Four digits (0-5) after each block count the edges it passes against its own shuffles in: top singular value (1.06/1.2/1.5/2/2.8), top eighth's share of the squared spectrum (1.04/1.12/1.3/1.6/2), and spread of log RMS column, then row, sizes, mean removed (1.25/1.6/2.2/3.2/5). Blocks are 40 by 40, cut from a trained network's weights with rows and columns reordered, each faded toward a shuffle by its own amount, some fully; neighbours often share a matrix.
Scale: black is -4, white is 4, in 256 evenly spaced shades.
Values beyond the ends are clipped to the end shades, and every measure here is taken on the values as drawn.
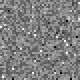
0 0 0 0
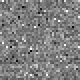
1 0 0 0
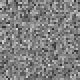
0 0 0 0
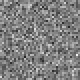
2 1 0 0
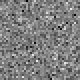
0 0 0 0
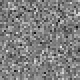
0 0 0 0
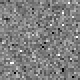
1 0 0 0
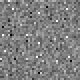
0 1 0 0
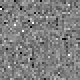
0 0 0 0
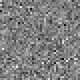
2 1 0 1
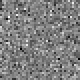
0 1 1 0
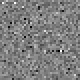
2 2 0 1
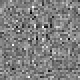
2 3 1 1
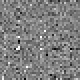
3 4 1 1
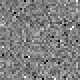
2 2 0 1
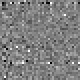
3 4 1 1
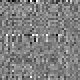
3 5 2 2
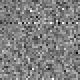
2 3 0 1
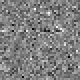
2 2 0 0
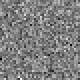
0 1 0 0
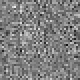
3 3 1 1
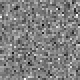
1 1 0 0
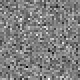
1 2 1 0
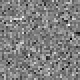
1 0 0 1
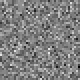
1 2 0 0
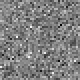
0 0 0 0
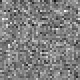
3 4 1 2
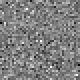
1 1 0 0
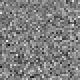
2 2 0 0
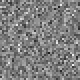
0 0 0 0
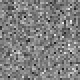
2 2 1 0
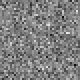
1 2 0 0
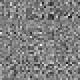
3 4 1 2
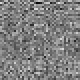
4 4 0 3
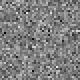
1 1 0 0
